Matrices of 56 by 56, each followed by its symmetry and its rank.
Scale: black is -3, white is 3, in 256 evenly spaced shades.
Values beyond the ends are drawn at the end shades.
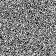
neither, full rank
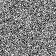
neither, full rank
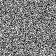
neither, full rank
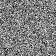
neither, full rank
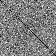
symmetric, full rank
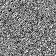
symmetric, full rank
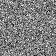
neither, full rank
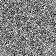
symmetric, full rank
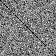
symmetric, full rank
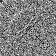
symmetric, full rank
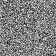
neither, full rank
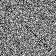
symmetric, full rank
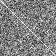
symmetric, full rank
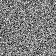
neither, full rank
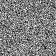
neither, full rank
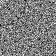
symmetric, full rank
